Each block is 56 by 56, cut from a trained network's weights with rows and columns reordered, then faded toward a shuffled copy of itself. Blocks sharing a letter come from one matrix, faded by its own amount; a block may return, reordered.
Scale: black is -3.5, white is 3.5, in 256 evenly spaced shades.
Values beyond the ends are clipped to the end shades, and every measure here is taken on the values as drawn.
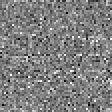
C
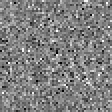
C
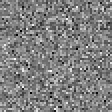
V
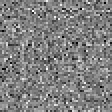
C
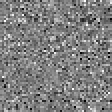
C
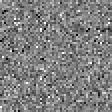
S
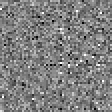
S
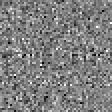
C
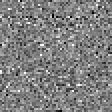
C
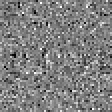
C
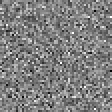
V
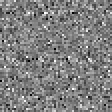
C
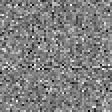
C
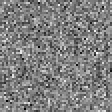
V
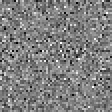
C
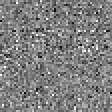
S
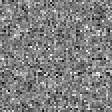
C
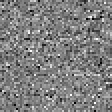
C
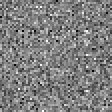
S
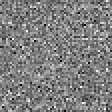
V
